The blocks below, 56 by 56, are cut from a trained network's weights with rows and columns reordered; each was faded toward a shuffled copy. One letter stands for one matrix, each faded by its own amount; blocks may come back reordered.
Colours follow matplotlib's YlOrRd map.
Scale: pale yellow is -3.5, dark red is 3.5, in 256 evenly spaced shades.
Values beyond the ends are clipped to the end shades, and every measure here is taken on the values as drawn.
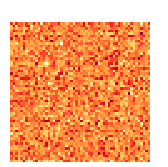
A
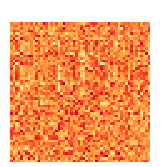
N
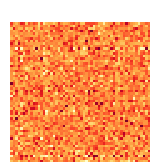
A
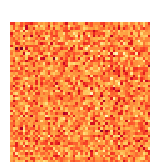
N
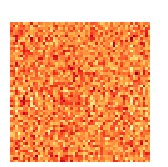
N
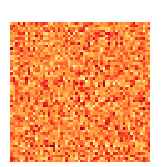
N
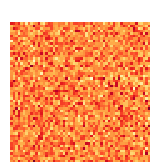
N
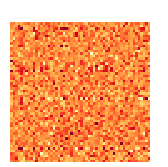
A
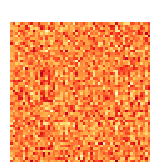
N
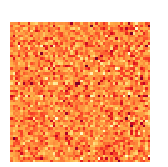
A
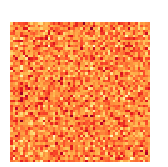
N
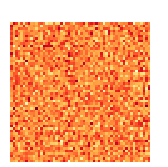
N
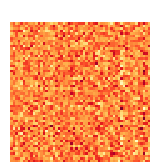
N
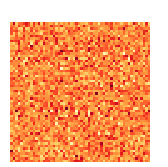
A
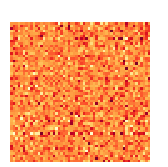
A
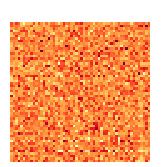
A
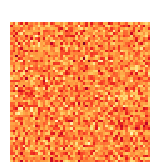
N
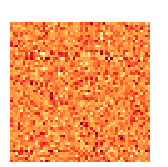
A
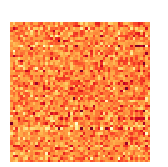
A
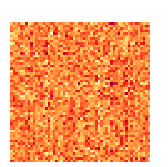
N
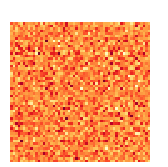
A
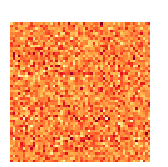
A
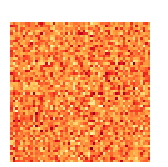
N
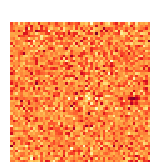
A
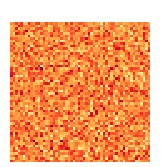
N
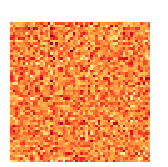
N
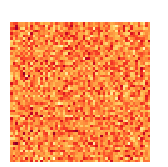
N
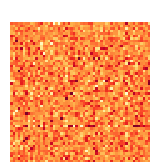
A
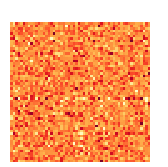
A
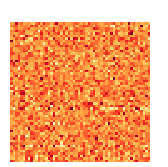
A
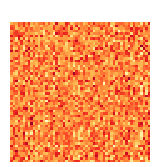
N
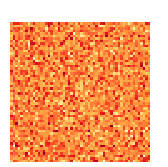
A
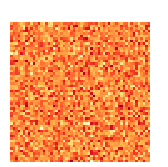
N
